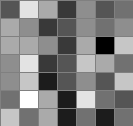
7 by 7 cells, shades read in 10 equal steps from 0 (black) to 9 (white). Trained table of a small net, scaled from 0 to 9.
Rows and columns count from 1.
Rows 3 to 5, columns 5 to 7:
6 0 7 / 7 6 4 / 5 3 7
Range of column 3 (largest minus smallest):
5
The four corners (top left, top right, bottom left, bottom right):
3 4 7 4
